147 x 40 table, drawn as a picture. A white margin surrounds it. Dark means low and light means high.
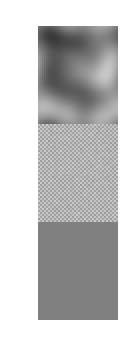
The table splits into 3 rows of 1 panel. Panel 1,1: middling, smooth, strong in contrast. Panel 2,1: high, checkered. Panel 3,1: middling, flat.
